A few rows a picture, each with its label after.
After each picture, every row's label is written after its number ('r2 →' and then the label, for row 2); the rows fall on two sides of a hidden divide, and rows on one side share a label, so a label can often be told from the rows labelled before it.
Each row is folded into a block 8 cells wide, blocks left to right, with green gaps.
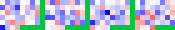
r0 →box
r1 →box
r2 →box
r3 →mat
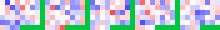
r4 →box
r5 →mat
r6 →box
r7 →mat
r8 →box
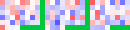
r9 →mat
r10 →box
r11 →box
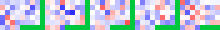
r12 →box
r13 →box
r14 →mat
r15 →box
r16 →mat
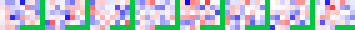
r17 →box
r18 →box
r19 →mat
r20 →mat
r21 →mat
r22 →mat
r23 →box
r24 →mat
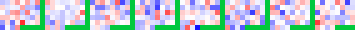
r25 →mat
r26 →box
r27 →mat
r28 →box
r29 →box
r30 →box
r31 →box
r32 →mat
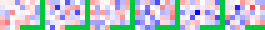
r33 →mat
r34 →box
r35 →mat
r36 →box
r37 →box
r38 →box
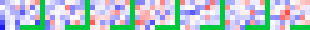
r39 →box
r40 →box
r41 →mat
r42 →mat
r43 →box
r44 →mat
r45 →mat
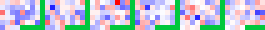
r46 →box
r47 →mat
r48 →box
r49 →box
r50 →mat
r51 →mat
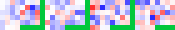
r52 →box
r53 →mat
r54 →box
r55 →mat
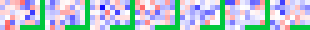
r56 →mat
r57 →mat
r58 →box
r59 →box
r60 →box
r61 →mat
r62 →box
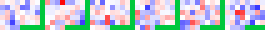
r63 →mat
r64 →mat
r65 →mat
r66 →box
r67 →box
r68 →mat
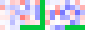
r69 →mat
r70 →mat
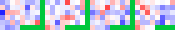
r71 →mat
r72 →mat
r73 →mat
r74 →mat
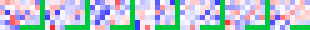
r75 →box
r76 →box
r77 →box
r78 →box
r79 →box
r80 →mat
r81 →box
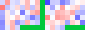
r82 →box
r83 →mat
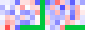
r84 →box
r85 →mat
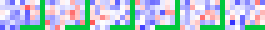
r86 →box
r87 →mat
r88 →mat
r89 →box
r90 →mat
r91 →box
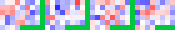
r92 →mat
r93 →box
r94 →mat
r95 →mat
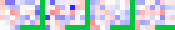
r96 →mat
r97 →mat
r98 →mat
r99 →mat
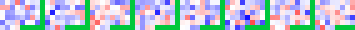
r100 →box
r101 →box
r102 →mat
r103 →mat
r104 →mat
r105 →box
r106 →mat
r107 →mat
